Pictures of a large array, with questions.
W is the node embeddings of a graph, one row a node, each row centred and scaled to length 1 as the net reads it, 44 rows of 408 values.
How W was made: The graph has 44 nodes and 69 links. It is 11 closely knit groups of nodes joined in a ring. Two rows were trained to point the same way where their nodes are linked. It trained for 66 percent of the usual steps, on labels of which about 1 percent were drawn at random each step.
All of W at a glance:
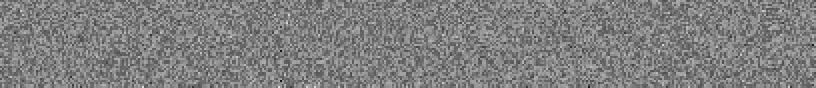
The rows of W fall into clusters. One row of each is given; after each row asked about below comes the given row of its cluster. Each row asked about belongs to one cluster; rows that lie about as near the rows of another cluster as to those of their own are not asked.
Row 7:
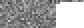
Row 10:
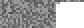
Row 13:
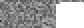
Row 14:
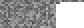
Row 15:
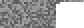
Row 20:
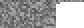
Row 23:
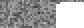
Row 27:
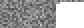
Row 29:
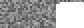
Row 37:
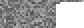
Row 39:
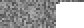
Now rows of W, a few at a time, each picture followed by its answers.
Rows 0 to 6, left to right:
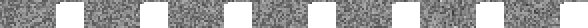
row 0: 37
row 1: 29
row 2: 10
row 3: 23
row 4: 7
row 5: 14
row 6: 20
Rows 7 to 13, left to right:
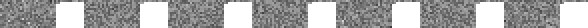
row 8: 27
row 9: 15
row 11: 29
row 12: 10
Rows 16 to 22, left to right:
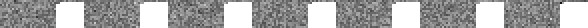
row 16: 15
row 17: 7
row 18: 20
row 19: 23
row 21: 27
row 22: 39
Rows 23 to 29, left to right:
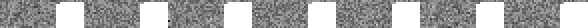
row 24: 10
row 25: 13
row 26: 27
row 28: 23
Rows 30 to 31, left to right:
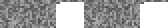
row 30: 14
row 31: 14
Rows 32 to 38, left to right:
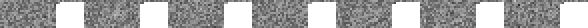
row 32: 29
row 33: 37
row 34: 15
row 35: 7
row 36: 37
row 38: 23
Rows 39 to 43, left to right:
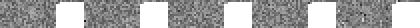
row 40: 13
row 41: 7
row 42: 39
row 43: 39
